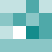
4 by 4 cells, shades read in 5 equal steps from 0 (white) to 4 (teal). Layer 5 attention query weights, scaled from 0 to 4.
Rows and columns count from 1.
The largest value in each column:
2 3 4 3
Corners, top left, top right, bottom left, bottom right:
1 1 2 2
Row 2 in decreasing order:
3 3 2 2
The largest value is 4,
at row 3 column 3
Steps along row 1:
same up down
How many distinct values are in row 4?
1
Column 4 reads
1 3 3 2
